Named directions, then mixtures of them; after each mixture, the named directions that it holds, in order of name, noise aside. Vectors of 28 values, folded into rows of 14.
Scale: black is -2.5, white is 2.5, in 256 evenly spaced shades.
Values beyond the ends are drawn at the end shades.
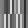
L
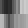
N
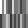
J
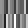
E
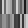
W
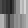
N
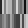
W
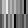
E, N, W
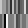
E, J, L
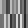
J, L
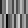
E, J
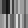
L, N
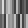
E, N, W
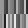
E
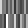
E, J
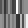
E, N, W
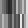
J, N, W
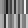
E, J, N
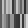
W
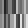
E, N, W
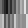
E, N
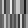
L, W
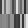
W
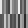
J, L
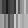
E, N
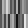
L, W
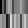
J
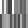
J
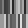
L, N, W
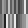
E, L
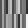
E, L, W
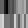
E, L, N
